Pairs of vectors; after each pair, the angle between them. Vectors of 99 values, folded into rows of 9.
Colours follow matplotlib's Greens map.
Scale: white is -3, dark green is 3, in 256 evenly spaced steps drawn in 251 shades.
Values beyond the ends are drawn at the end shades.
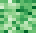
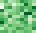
partly aligned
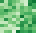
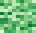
orthogonal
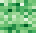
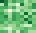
nearly opposite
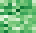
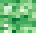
partly opposed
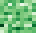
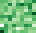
nearly opposite
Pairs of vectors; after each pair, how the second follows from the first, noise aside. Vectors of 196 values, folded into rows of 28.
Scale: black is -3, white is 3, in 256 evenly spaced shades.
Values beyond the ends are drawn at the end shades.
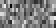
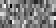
copied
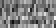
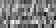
negated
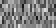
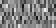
copied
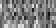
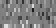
partly zeroed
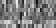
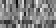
negated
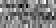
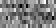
copied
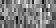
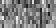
negated
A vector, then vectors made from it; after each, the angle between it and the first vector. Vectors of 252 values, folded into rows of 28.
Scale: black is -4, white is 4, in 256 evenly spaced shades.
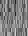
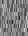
orthogonal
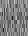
orthogonal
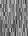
nearly opposite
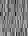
nearly parallel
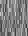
nearly opposite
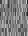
partly aligned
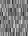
partly aligned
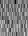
partly aligned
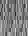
nearly parallel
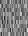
partly aligned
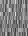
nearly opposite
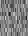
orthogonal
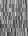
nearly opposite
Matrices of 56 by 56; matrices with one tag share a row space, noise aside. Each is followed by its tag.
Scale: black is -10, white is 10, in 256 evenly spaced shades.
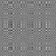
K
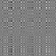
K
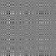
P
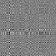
P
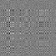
P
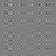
K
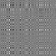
P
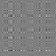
K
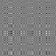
K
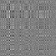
P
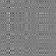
P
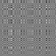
K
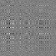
P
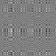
K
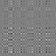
K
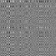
P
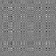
K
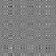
K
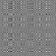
K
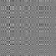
P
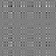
K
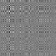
P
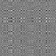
K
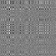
P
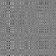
P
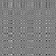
K
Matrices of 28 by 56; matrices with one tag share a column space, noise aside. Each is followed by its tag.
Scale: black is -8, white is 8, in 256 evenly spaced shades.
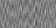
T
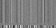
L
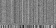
L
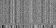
L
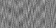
T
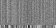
L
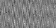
T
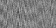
T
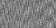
T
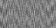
T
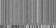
L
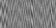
T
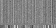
L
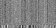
L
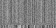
L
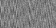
T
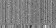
L
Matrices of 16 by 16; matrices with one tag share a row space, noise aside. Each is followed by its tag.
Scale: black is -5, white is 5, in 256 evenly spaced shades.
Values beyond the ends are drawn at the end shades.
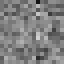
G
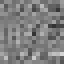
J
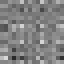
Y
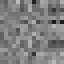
J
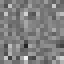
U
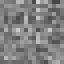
G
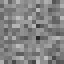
G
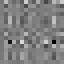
U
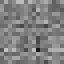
G
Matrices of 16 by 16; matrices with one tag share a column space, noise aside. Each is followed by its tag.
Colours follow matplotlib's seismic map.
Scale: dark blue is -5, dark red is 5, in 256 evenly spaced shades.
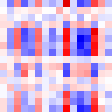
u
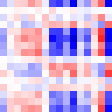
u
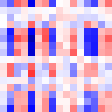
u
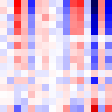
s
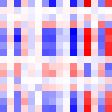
u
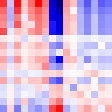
s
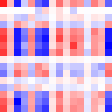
u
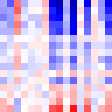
s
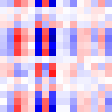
u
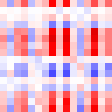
u
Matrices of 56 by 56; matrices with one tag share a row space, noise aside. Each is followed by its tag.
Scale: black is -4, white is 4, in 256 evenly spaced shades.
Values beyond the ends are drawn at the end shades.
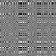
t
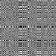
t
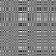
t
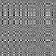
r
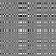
t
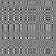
r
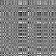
t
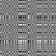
t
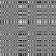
t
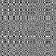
r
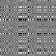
t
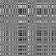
t
